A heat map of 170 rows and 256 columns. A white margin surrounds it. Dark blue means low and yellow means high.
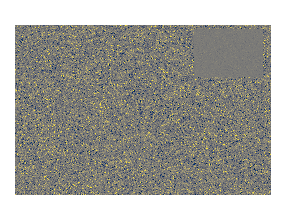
Slope: none. Calmest part: top right. Stripes: none. Odd patch: calmer, in the top right. Grain: fine.
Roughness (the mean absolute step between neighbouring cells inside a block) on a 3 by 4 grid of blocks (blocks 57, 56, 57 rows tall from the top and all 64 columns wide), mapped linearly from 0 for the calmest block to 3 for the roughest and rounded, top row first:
3320 / 3333 / 3333
